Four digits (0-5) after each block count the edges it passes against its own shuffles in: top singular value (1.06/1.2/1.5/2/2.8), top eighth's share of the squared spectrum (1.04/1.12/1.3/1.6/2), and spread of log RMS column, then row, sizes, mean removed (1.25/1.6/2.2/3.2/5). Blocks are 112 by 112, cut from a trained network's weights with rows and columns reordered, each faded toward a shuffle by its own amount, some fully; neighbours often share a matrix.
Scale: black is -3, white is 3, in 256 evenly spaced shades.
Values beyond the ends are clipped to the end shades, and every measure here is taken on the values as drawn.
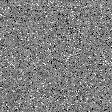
0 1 0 0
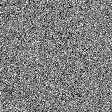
0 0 0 0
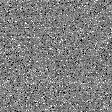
1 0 0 0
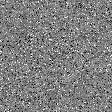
0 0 0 0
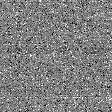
2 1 1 0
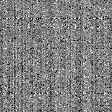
4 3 0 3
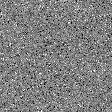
0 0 0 0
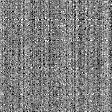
4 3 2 3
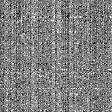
4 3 1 3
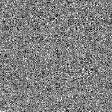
3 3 1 2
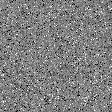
0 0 0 0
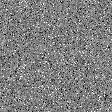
0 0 0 0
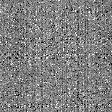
3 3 0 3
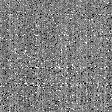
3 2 0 2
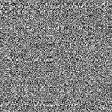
4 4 1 3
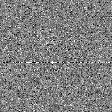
3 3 1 2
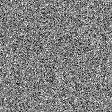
2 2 0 1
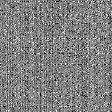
4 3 1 3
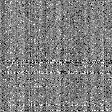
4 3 0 3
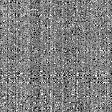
4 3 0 3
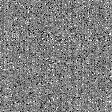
2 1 0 1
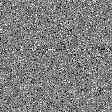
2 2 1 1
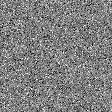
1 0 0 0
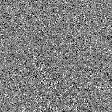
2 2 1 1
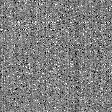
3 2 0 1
